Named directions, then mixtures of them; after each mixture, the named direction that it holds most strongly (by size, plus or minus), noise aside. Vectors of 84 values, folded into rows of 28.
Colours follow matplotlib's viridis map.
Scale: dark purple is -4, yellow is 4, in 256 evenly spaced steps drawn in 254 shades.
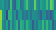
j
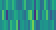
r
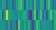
r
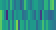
j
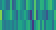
r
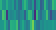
r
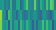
j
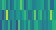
r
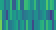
j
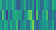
r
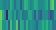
j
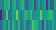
j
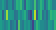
r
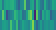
r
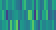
r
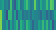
j
